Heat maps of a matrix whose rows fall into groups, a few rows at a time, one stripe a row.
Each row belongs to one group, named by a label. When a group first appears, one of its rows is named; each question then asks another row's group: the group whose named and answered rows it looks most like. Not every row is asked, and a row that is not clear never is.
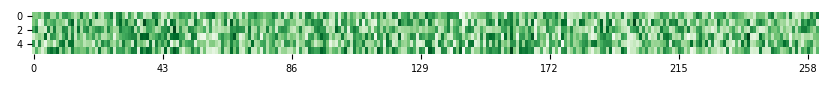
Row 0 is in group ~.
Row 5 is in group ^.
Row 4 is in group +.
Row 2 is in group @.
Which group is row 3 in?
^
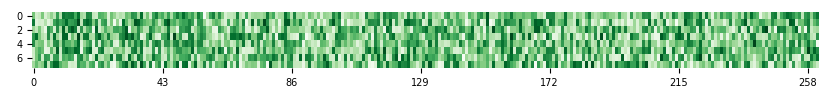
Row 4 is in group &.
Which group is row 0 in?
&
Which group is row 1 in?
&
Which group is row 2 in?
+
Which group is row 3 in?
@
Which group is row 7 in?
^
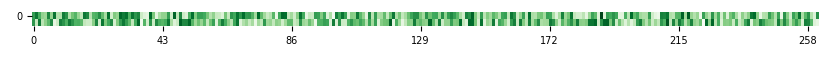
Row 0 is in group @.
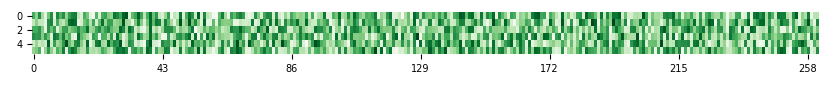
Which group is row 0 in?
+
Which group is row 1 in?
+
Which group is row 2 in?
@
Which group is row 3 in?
~
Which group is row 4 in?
@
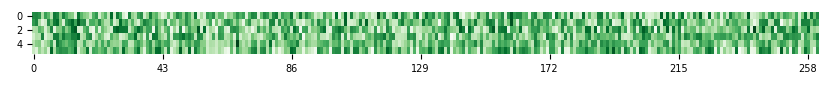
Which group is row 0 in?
~
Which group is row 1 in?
^
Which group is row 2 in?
+
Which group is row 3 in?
&
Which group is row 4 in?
+
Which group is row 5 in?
+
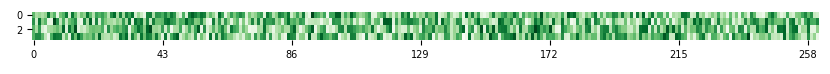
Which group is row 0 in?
@
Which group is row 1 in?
&
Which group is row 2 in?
+
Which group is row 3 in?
^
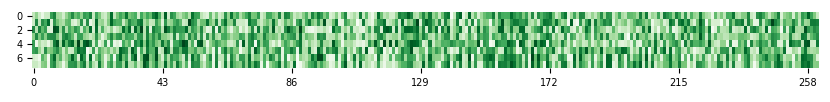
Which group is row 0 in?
^
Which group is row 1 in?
~
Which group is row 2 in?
&
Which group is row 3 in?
~
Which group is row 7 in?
^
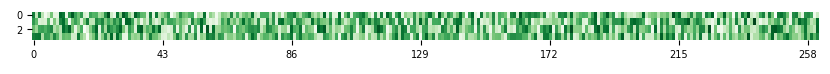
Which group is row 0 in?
+
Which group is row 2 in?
~
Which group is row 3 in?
~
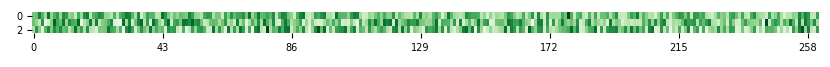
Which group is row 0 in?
@
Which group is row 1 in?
&
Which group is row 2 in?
@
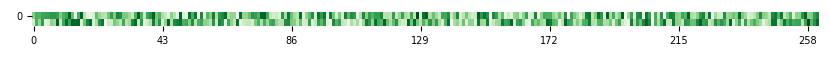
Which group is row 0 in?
~
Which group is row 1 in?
&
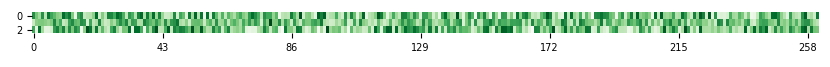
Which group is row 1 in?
^
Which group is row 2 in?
&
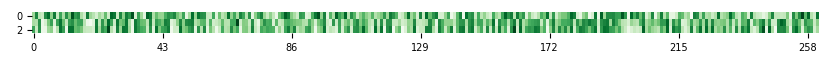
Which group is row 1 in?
+
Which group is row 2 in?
+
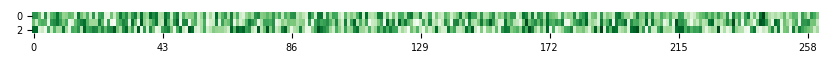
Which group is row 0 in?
^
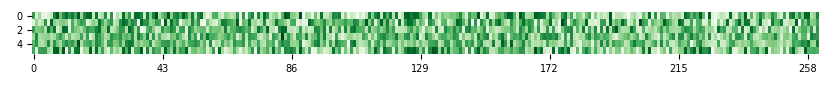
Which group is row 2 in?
@
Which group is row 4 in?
@
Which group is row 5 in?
&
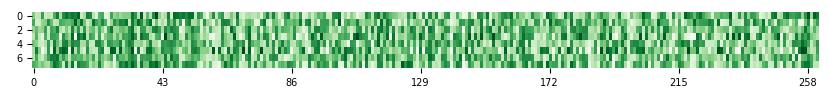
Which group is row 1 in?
+
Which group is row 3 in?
^
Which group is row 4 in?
@
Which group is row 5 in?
@
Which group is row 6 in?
^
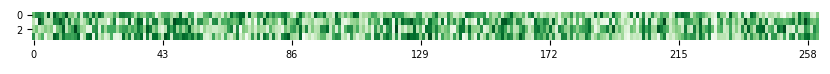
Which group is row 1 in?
&
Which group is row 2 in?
+
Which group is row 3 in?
&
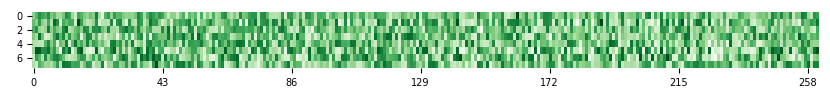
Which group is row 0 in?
~
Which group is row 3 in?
&
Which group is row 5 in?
~
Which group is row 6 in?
^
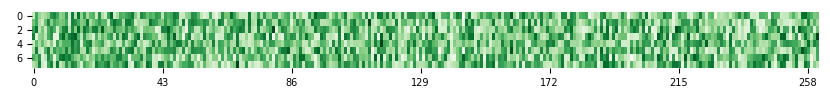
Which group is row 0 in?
^
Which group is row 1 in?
@
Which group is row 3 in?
+
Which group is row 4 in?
&
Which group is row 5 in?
@
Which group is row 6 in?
+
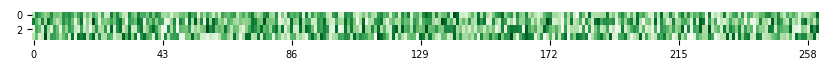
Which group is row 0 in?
~
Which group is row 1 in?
~
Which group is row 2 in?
~
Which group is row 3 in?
^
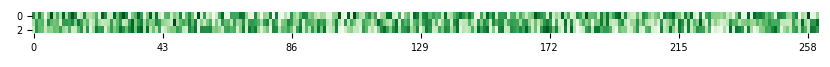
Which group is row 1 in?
~
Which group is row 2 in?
~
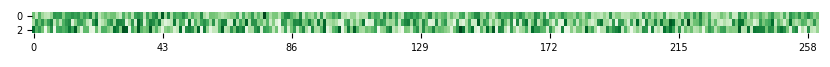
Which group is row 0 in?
&
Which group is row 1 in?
~
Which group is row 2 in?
+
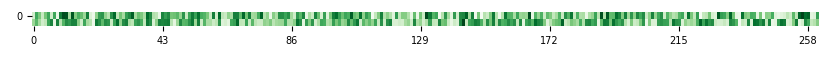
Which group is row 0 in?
@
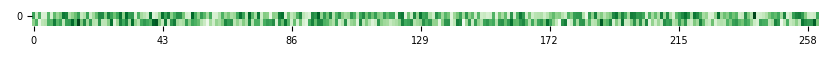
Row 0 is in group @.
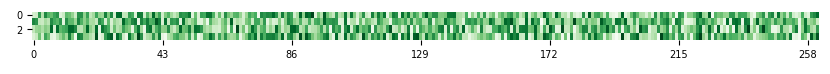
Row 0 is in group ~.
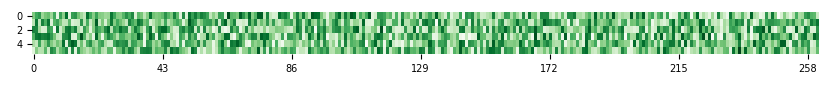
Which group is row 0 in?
@
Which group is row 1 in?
~
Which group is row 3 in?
~
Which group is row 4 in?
+
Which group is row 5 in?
^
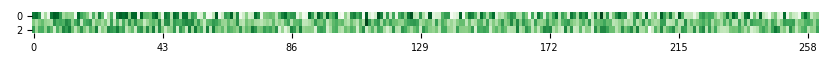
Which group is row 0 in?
^
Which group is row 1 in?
&
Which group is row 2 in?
~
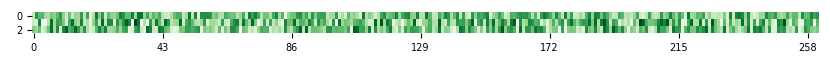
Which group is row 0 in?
~
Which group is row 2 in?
+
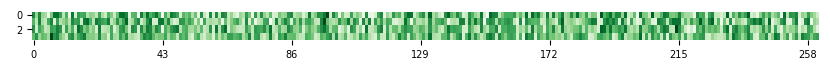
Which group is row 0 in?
^
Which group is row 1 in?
+
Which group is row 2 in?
^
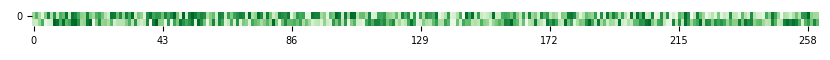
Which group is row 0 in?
@
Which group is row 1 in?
&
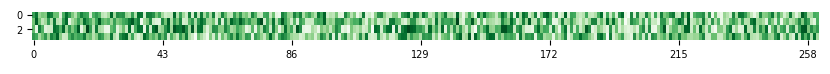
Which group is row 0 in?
~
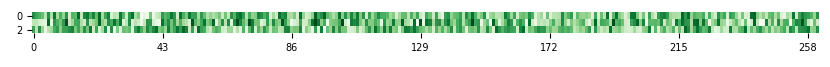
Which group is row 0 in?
@
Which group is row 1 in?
@
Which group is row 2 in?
&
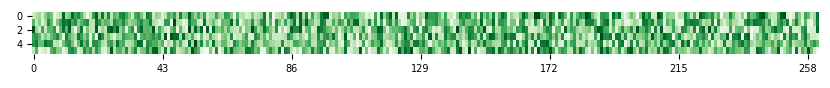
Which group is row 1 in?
+
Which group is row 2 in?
~
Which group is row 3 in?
^
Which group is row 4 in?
~
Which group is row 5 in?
^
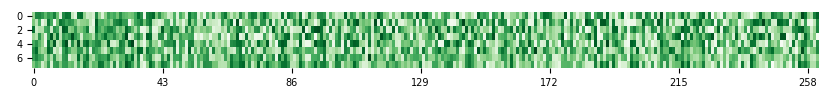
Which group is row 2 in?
@
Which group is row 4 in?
@
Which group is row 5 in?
~
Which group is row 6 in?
@
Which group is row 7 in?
@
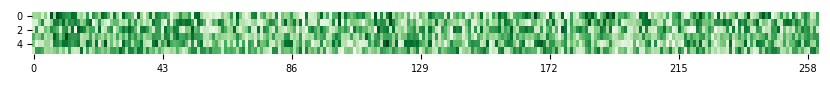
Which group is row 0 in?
+
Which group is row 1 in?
&
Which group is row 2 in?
^
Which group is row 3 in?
&
